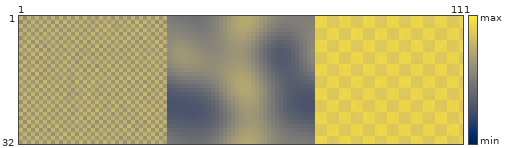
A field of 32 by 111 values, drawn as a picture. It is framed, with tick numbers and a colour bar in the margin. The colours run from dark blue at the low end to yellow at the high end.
The table splits into one row of 3 panels. Panel 1,1: high, checkered. Panel 1,2: middling, smooth, strong in contrast. Panel 1,3: very high, checkered, faint in contrast.
